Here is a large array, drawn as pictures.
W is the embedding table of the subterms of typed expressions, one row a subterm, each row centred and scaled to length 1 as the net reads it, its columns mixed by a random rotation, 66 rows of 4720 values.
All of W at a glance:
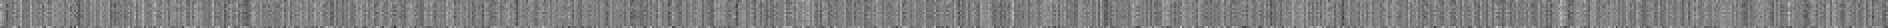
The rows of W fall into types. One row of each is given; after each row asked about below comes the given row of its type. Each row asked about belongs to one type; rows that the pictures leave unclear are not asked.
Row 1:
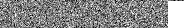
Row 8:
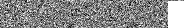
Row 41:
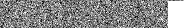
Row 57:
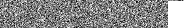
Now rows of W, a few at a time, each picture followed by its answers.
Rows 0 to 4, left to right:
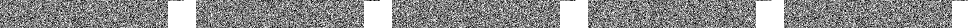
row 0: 57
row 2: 57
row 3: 41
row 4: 57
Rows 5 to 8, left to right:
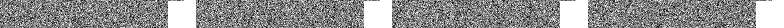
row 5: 57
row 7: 41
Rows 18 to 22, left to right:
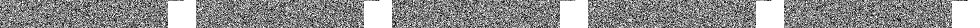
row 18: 8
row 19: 57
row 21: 57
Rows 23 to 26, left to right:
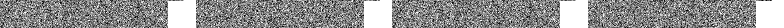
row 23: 41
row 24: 57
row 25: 41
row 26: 1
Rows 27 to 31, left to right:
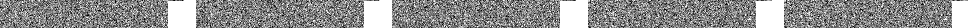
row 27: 1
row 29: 1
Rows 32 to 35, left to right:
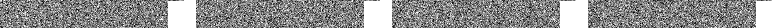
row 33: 57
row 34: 41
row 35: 41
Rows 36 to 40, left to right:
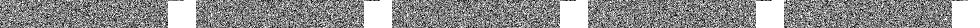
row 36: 8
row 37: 1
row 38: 1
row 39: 1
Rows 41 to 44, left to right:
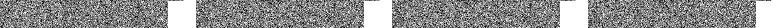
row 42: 41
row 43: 41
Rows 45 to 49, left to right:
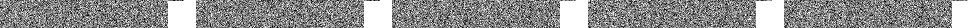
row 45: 1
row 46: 1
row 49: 41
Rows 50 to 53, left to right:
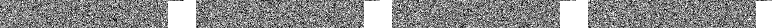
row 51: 41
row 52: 8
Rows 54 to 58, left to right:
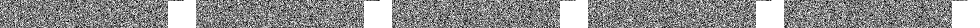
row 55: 1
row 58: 41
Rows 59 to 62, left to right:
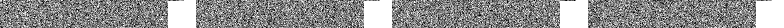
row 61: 1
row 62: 41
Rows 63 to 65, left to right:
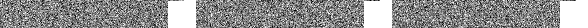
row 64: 1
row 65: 1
